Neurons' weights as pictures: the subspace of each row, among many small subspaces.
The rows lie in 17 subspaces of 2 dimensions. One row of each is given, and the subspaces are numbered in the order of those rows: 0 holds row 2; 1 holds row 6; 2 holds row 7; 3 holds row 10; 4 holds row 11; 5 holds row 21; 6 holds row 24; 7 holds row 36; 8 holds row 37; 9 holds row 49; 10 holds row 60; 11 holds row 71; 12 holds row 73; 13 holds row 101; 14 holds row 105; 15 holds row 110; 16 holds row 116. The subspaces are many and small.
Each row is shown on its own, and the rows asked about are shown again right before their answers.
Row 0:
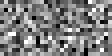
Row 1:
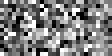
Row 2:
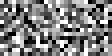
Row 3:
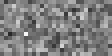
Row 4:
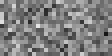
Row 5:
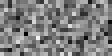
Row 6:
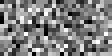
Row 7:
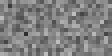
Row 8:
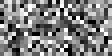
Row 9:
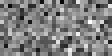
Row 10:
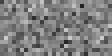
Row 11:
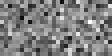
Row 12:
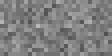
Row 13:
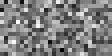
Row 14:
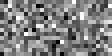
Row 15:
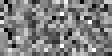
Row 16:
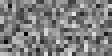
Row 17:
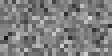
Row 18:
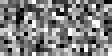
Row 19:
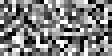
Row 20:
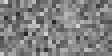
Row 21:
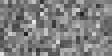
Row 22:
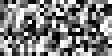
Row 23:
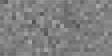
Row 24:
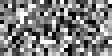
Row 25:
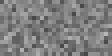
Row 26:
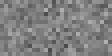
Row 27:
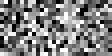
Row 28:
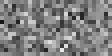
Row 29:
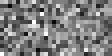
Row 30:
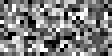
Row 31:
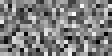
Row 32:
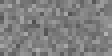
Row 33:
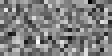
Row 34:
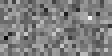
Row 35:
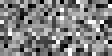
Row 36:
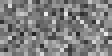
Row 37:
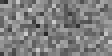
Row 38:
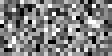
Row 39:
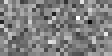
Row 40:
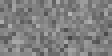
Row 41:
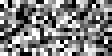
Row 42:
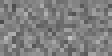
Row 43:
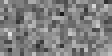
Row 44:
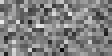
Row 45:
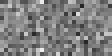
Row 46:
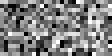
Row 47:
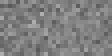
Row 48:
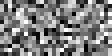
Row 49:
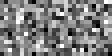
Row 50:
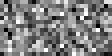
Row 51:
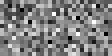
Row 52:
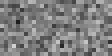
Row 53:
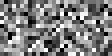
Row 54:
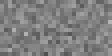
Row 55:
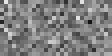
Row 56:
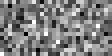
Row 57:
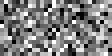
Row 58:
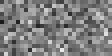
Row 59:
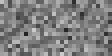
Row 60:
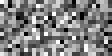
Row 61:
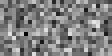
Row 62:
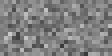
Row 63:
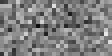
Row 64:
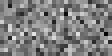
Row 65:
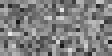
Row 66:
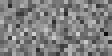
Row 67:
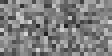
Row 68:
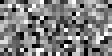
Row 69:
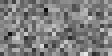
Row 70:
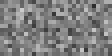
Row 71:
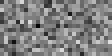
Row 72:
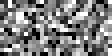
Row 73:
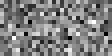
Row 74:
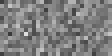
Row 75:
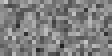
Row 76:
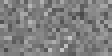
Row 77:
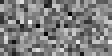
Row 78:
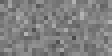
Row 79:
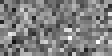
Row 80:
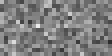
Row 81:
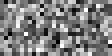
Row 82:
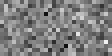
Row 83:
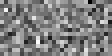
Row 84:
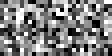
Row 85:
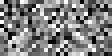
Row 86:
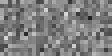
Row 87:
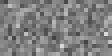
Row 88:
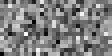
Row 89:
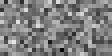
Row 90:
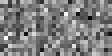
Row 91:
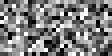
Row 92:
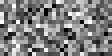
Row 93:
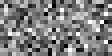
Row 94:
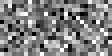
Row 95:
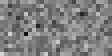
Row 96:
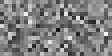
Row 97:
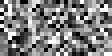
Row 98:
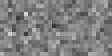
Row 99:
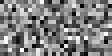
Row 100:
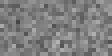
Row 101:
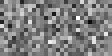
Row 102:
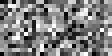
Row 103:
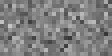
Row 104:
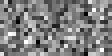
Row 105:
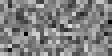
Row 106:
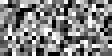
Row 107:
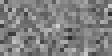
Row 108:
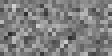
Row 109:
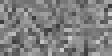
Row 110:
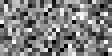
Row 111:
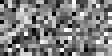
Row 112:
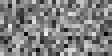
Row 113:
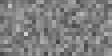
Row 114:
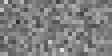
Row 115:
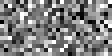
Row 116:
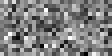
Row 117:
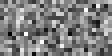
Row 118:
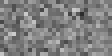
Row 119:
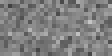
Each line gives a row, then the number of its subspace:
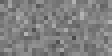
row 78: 10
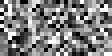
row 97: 13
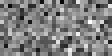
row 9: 4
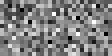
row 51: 9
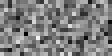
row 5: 0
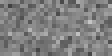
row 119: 4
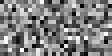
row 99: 16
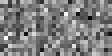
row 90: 3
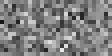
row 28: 6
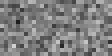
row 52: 15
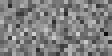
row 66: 7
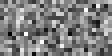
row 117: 12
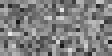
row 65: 15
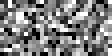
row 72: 14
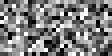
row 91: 12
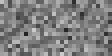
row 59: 10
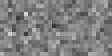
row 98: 14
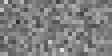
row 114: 11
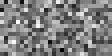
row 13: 11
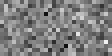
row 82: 15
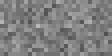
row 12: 1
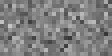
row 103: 6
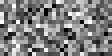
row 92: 1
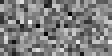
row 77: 11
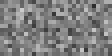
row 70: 9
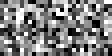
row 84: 9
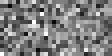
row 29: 1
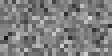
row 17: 3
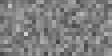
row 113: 2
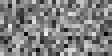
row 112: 5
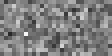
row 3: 6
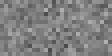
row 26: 15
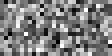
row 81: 6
